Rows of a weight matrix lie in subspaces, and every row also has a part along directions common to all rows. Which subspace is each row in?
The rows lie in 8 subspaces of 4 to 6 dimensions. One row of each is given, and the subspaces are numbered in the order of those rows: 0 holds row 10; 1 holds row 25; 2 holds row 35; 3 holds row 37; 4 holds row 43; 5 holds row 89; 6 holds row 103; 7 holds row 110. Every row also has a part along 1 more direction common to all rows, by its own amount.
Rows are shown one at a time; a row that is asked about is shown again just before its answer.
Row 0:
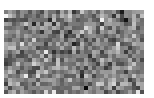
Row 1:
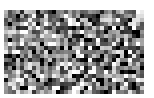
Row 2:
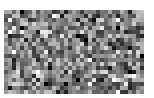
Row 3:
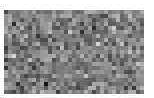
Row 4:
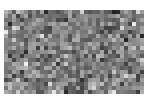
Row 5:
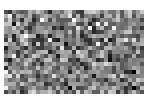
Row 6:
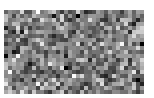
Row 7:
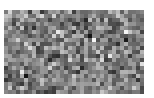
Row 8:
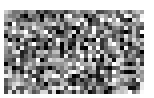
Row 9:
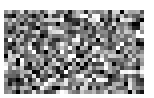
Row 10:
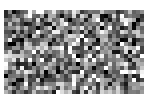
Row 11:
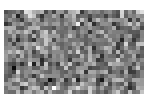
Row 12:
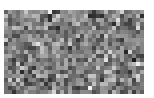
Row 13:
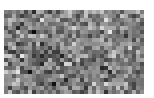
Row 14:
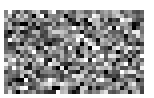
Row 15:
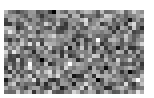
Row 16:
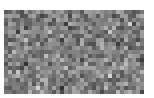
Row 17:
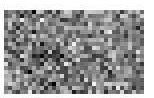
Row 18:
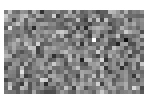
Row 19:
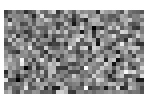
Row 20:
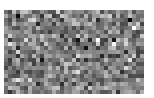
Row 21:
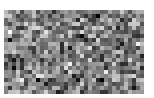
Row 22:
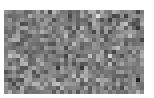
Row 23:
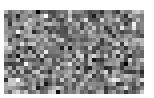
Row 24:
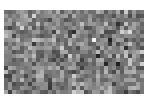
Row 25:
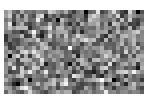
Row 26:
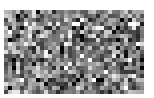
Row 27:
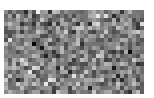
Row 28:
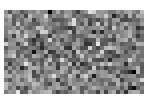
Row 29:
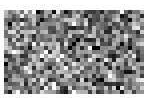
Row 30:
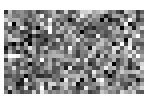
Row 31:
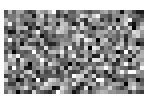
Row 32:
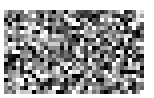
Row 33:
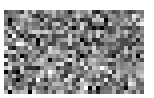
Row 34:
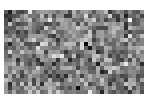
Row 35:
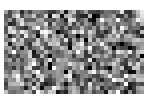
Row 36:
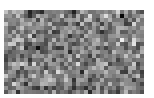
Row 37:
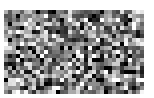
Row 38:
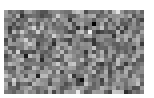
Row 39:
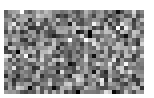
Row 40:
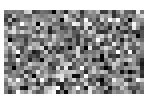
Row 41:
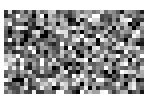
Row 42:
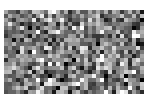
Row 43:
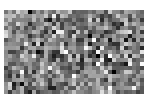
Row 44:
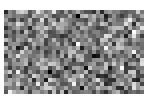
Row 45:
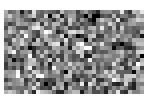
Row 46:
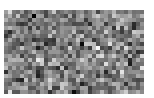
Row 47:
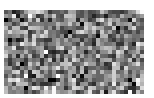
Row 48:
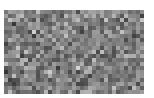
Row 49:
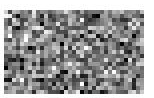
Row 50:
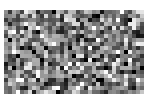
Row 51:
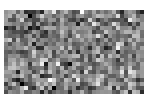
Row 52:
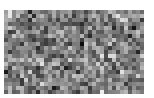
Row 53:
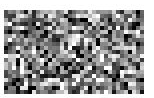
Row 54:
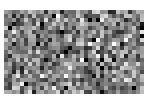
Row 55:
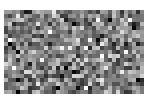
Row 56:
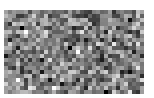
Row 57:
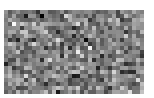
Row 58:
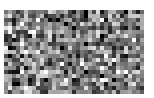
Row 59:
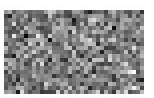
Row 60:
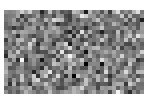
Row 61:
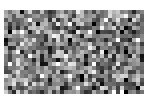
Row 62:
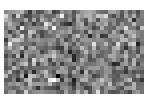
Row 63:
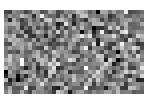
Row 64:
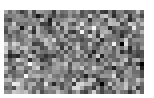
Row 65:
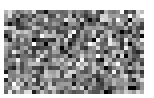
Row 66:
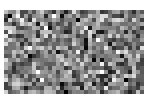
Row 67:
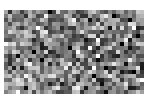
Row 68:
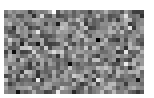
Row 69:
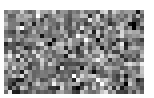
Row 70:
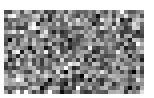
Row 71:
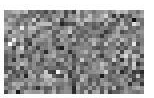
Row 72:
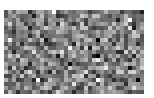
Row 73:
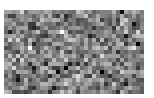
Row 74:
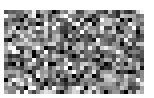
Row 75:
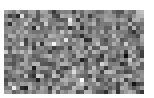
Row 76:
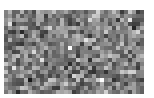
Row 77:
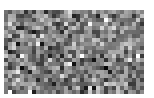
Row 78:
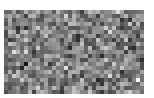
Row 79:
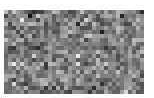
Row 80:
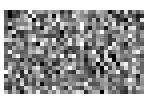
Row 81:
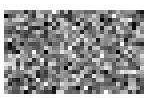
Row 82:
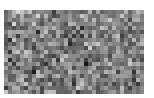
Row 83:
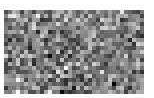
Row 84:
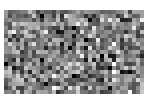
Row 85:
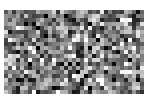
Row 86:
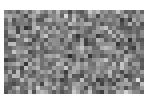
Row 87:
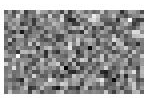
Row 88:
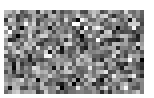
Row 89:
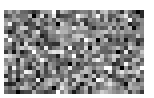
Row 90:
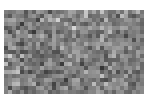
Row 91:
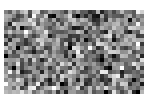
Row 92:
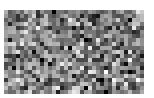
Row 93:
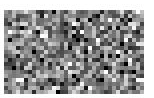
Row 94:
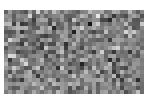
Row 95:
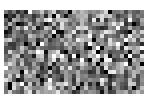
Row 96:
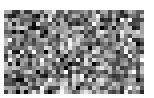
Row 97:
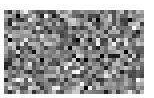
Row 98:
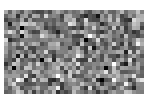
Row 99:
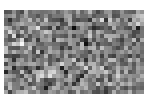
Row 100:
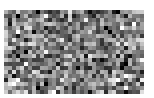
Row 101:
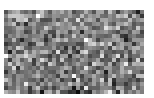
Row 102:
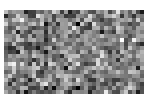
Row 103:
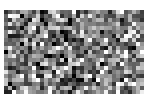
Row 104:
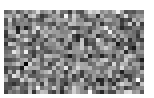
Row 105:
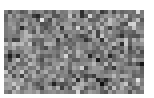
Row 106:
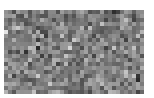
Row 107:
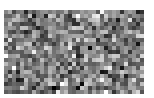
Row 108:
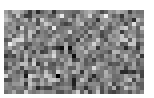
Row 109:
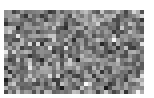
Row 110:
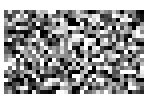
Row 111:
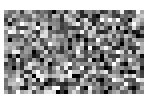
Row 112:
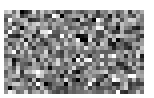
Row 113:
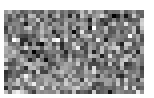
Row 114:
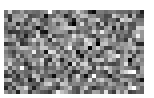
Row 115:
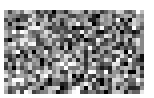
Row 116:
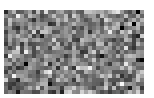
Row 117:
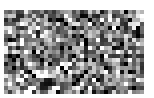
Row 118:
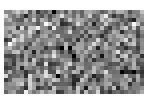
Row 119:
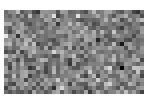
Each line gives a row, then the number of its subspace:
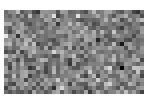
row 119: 5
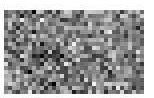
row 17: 1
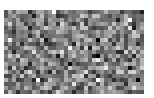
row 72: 5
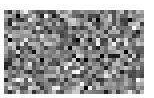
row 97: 2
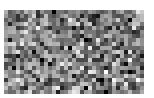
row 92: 6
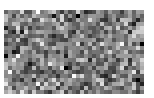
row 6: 5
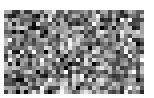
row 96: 6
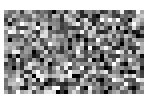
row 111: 2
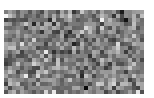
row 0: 0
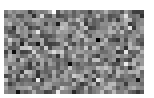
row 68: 5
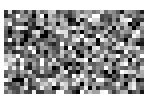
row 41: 2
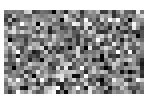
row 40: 2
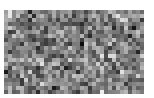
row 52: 4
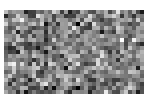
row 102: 0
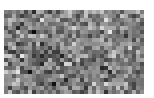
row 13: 1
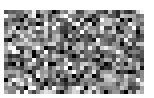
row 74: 0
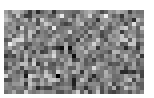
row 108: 0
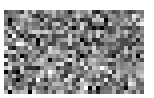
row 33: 1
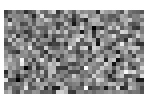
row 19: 1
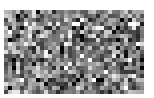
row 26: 2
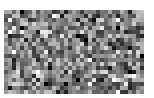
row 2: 2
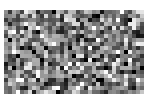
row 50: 5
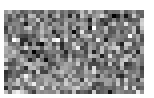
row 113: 7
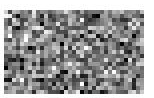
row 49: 2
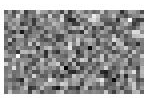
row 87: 5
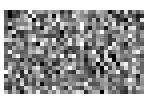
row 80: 4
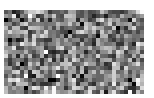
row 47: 0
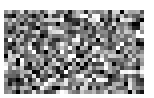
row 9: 6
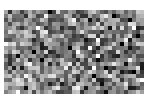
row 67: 7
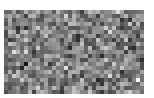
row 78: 3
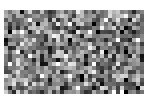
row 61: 6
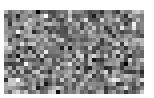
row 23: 3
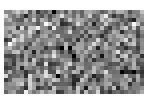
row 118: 0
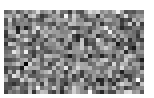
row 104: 3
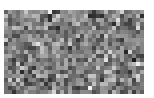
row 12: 7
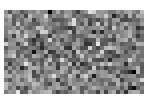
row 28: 7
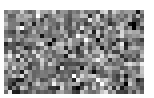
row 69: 7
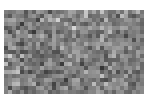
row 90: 1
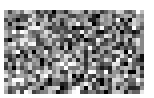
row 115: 6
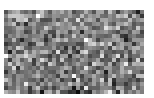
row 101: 6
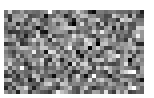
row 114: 7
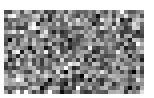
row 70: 6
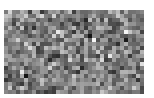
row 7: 4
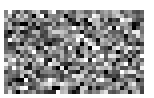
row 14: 4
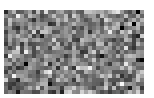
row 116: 3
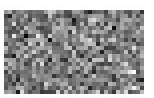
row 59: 7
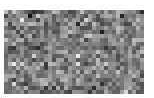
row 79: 0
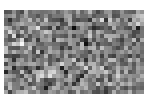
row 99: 1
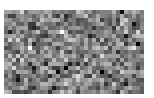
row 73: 6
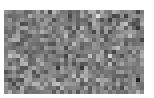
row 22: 7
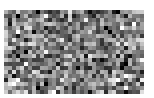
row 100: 3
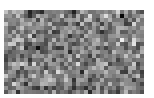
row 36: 0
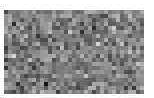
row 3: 7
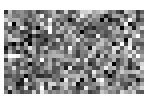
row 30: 7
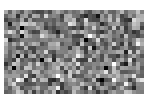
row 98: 0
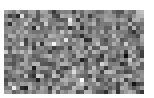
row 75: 6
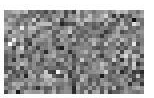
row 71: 0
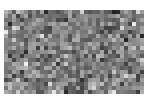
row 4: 3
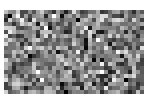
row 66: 2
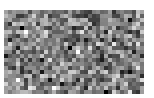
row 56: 5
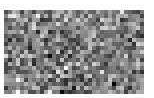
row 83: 6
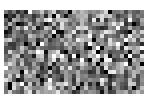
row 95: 4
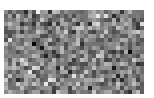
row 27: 7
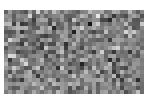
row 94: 7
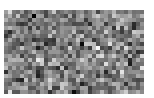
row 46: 4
